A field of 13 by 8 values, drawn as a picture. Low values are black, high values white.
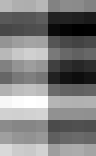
A vertical seam about 50% of the way across splits the table, and the left part is higher. Horizontal stripes repeat 3 times down the table. The top right is the ninth with the lowest average.
